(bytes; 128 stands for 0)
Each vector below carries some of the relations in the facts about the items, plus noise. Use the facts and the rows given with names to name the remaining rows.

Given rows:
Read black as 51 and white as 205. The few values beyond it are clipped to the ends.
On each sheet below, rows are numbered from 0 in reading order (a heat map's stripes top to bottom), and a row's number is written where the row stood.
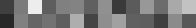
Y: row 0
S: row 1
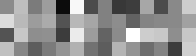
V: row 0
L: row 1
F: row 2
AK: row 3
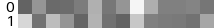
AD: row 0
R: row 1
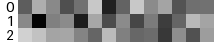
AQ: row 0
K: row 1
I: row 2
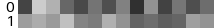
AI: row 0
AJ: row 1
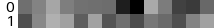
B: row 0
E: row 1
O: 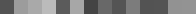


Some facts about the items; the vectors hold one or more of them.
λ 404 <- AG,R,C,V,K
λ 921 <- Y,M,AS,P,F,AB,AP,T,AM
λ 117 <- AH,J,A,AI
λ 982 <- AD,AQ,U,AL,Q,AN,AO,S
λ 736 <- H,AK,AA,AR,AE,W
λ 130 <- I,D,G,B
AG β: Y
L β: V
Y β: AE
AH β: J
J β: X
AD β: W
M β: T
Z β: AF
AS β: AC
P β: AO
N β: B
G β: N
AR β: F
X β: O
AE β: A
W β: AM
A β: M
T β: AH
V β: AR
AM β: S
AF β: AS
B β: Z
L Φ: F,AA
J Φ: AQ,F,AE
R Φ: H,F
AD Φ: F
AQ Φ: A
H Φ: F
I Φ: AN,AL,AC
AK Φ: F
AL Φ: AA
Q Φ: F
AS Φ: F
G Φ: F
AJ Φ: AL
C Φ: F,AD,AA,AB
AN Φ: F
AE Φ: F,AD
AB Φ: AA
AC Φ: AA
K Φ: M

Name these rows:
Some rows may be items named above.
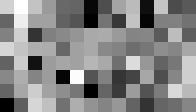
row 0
J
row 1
AH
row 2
AL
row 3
L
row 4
AA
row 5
V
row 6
T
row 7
AM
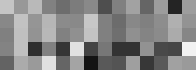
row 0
G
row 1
AB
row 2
AB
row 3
AR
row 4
X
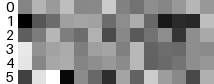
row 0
AB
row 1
W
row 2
AG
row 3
C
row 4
C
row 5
A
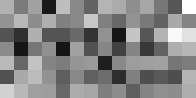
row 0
AE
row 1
AC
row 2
M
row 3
K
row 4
AS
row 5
D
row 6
L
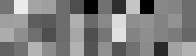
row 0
AH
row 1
AN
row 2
Q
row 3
AG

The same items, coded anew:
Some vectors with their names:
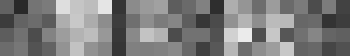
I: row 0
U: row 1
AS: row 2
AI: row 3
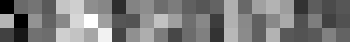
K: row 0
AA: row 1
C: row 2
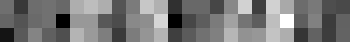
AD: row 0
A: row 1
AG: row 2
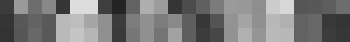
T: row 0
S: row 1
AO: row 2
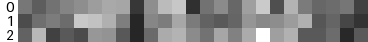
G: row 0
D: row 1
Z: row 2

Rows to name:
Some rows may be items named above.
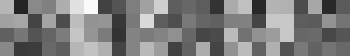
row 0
F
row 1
J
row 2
AI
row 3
L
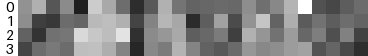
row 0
AH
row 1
L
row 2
I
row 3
D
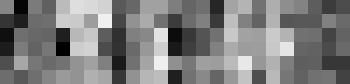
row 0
AL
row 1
C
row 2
Y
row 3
M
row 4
B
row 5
G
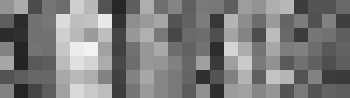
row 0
X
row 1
I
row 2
R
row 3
AB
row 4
AC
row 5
AQ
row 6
AJ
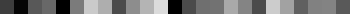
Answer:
AE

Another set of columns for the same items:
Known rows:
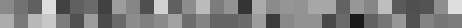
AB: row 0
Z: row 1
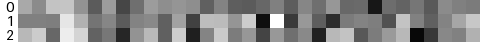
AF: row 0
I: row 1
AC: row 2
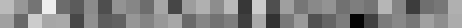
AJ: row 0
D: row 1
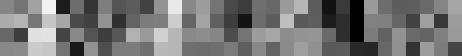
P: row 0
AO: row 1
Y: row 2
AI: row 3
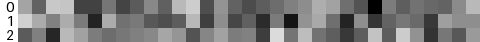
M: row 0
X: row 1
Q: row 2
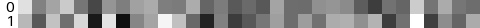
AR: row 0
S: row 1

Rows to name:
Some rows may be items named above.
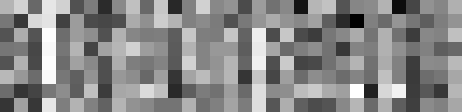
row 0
AC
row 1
Y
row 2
C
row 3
AE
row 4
C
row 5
AJ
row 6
AD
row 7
R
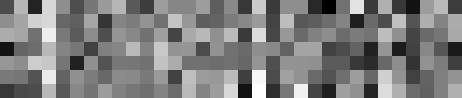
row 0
J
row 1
K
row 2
AJ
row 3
A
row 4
AI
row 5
L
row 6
G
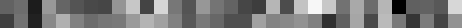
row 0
F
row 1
AQ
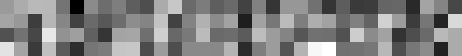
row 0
AH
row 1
AL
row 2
AS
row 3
AA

